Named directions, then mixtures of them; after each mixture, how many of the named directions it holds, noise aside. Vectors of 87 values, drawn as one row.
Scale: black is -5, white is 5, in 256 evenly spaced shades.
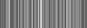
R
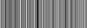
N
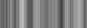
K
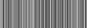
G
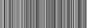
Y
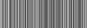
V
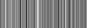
one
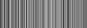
one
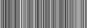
three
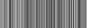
two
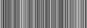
three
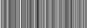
two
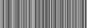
one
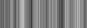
one
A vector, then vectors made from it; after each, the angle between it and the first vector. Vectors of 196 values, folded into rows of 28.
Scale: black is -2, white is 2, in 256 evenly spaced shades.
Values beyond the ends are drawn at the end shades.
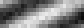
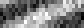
nearly parallel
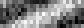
nearly parallel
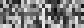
orthogonal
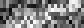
partly aligned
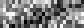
partly opposed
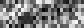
partly opposed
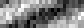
nearly opposite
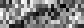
partly opposed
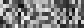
orthogonal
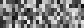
orthogonal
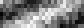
nearly parallel
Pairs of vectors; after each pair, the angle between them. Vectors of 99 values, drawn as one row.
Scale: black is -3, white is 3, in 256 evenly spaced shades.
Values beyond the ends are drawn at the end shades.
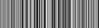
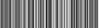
nearly opposite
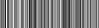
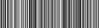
nearly parallel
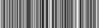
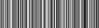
partly opposed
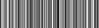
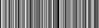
nearly parallel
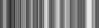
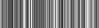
partly aligned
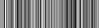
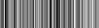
partly opposed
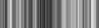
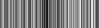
partly aligned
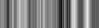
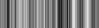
nearly parallel
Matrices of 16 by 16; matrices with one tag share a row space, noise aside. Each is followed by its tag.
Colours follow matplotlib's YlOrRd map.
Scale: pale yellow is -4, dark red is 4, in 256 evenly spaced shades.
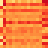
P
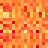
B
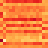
P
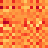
B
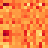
B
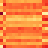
P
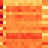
P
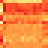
P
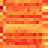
P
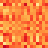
B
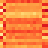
P
